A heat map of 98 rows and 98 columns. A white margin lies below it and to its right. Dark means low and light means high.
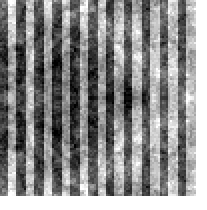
Mirror symmetry: top to bottom. Grain: streaks running down. Stripes: upright, repeating 11 times.
